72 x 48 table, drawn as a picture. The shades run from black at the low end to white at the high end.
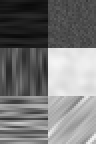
The table splits into 3 rows of 2 panels. Panel 1,1: very low, streaked across, faint in contrast. Panel 1,2: low, fine-grained, faint in contrast. Panel 2,1: low, streaked downward. Panel 2,2: very high, blotchy, faint in contrast. Panel 3,1: middling, streaked across, strong in contrast. Panel 3,2: high, slanting up to the right.
